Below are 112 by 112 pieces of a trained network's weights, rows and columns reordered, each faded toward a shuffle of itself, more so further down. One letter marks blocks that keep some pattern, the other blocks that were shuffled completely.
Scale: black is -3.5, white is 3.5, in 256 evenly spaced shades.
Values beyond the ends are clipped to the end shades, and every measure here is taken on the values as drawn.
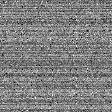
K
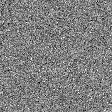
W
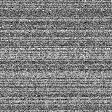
K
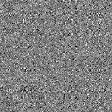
K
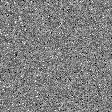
W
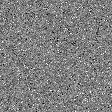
W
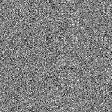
K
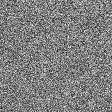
W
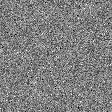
W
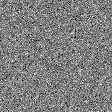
W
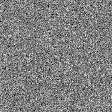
K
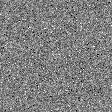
W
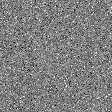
W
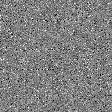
K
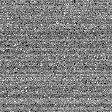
K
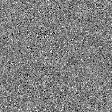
K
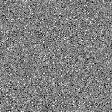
K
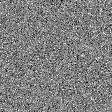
W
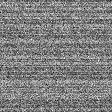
K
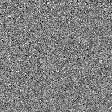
K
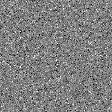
K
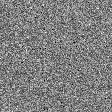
W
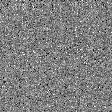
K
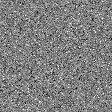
W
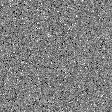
W
